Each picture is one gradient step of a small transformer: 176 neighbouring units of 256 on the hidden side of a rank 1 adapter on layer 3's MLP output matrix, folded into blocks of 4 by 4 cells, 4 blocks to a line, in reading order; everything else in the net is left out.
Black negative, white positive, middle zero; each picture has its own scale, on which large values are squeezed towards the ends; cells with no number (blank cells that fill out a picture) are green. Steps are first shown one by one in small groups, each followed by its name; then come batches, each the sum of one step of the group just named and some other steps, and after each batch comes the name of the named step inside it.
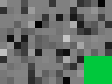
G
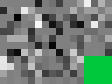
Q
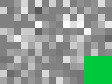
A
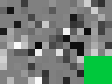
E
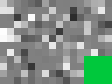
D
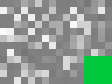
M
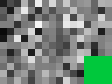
A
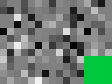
E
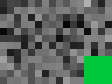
Q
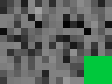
Q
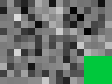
D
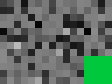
E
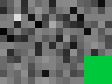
G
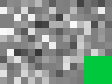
M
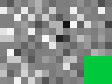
M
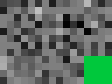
Q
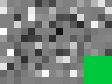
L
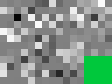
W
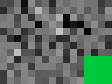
W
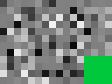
W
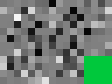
L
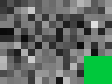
L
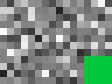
L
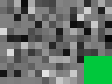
L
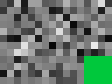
W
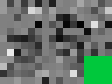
L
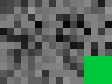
L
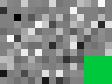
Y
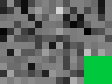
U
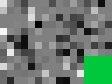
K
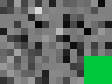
K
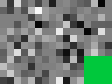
K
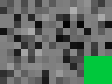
Y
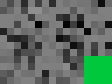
K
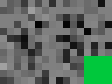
K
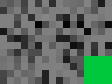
Y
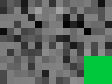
U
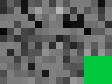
U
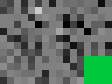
K
